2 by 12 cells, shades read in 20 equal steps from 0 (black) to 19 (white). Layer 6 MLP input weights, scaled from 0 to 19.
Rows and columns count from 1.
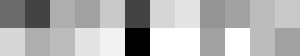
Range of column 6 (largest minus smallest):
5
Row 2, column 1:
16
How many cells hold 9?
0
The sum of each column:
24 18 27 29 33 5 35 36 23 31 28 27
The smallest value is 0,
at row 2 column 6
